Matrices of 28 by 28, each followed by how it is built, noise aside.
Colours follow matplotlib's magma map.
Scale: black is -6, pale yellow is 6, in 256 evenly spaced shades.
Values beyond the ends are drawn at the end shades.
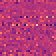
uneven rows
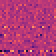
uneven rows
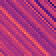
Toeplitz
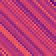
Toeplitz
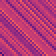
Toeplitz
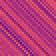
Toeplitz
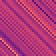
Toeplitz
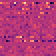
uneven rows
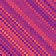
Toeplitz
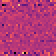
uneven rows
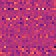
uneven rows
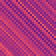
Toeplitz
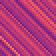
Toeplitz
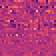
uneven rows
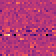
uneven rows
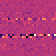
uneven rows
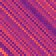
Toeplitz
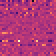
uneven rows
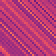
Toeplitz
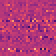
uneven rows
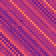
Toeplitz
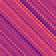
Toeplitz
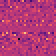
uneven rows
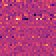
uneven rows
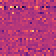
uneven rows
